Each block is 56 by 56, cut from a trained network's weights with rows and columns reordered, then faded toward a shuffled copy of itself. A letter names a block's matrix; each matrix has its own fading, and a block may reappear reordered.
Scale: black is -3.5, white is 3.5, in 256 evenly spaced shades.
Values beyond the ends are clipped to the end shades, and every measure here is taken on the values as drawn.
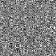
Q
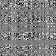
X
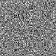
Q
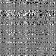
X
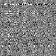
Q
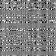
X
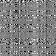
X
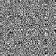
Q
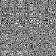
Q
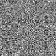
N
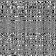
X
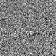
N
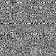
Q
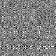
Q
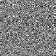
Q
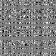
X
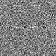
N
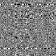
Q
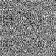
N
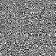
Q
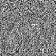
N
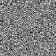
N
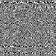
Q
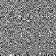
Q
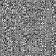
Q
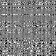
X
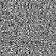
Q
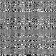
X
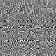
Q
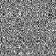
Q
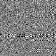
Q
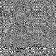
Q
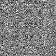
N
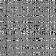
X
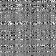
X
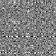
Q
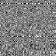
Q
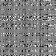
X
